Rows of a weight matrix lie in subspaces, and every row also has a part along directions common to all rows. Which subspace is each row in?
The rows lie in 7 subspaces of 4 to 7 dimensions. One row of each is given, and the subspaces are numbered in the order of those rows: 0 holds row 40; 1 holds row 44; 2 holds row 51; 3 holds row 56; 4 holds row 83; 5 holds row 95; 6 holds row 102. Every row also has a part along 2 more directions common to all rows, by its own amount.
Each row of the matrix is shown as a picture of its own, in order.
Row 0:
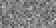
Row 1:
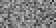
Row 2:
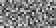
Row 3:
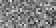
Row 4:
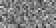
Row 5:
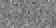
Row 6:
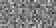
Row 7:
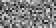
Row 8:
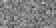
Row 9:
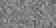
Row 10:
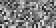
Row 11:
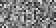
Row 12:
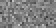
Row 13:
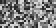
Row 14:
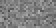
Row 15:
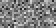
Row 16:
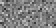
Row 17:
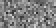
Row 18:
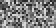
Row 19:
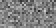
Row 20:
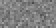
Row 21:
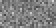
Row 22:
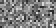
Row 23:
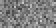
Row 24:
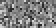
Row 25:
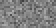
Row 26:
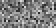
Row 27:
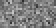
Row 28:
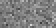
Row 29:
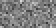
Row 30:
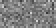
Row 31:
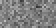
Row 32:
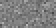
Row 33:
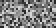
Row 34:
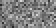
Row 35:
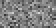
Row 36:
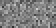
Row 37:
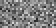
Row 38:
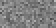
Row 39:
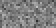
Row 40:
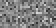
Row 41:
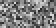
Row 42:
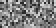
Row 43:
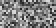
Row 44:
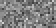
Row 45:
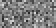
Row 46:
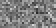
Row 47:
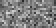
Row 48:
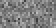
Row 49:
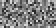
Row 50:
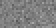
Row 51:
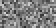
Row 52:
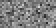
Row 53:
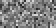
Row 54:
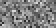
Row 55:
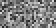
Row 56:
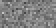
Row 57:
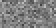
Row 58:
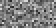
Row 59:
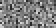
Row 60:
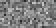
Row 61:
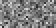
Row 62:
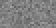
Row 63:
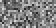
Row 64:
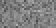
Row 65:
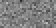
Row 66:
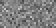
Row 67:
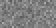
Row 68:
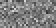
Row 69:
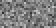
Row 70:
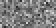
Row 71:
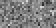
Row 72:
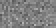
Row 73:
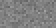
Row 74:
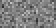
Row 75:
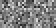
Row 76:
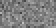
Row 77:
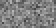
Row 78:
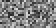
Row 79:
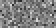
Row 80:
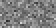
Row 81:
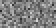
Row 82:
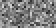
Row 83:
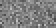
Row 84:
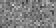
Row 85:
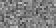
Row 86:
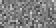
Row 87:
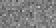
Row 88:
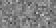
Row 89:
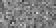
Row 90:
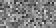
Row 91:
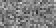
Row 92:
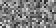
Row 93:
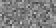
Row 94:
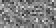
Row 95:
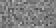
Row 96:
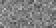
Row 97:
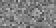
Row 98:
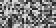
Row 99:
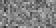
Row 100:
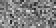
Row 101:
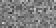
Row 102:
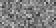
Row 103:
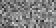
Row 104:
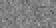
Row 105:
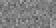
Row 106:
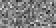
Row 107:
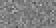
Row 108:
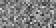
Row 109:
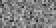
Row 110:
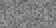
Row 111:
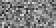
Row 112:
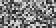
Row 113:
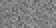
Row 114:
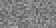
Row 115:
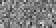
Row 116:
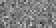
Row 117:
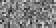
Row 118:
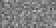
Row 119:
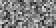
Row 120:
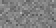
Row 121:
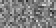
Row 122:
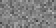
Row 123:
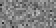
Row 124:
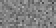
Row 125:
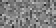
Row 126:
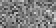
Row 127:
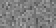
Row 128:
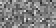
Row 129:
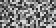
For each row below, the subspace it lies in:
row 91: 4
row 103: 1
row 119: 1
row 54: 1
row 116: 4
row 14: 5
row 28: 4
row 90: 6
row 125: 0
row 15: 2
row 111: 3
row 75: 0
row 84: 2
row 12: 5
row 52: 3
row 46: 0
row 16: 3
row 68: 4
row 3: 3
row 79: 2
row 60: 4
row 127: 0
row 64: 1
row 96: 3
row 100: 0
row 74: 0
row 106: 2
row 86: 4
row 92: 1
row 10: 1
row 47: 5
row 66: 3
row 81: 2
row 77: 1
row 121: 2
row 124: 4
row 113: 3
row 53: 0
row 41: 1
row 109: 2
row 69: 3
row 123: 6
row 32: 6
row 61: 1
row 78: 3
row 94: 0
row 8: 1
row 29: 0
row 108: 2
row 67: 6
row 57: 3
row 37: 2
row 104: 2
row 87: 1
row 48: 0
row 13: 1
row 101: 6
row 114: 4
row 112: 2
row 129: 3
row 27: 1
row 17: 1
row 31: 1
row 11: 5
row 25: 6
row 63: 1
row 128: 5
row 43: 2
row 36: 0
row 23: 5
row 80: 0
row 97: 2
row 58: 6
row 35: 3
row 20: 1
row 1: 5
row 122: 1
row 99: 1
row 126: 4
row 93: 0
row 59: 4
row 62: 2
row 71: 2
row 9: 4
